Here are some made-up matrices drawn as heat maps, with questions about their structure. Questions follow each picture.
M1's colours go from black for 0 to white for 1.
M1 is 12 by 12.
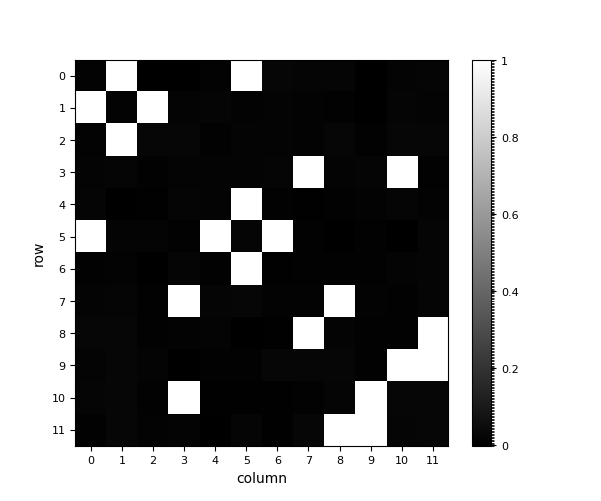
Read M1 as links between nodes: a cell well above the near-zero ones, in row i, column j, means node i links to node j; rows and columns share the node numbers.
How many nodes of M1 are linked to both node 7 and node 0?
0
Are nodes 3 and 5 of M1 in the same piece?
no
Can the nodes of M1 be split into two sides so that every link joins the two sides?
yes
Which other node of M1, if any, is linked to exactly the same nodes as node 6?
node 4
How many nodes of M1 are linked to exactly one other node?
3
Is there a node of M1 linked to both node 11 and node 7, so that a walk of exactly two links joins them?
yes
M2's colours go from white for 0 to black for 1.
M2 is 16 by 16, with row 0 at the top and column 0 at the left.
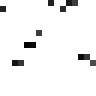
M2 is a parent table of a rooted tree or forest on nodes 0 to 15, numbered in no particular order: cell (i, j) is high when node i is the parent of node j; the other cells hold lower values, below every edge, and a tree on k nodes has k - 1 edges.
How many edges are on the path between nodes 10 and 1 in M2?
1
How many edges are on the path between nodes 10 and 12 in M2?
3
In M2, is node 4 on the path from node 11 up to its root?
no
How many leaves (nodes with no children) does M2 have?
10
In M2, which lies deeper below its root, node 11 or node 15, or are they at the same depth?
the same depth
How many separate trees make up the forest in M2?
3
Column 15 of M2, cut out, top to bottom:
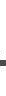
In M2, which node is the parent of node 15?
10
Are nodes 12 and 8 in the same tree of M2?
yes
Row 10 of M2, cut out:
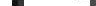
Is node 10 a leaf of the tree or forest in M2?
no
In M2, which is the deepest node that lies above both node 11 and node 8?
0
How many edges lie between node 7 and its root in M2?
0
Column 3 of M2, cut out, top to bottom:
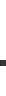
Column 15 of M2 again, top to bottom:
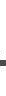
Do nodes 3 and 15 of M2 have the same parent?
yes
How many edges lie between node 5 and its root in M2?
1
